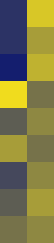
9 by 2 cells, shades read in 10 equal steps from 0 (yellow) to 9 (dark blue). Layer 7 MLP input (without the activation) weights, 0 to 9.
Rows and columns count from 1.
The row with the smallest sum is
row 4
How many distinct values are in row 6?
2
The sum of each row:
9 11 11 5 10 8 11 9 9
